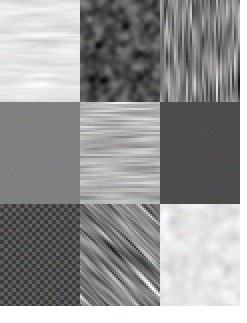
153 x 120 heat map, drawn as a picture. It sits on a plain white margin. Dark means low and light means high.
It is made of 3 by 3 panels. Panel 1,1: very high, streaked across, faint in contrast. Panel 1,2: low, blotchy. Panel 1,3: middling, streaked downward, strong in contrast. Panel 2,1: middling, flat. Panel 2,2: high, streaked across. Panel 2,3: low, flat. Panel 3,1: low, checkered. Panel 3,2: middling, slanting down to the right, strong in contrast. Panel 3,3: very high, blotchy, faint in contrast.
